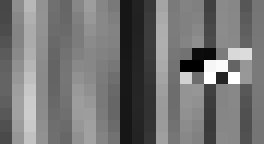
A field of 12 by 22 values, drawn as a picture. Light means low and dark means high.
Grain: streaks running down. Odd patch: rougher, in the middle right. Slope: none. Roughest part: middle right.
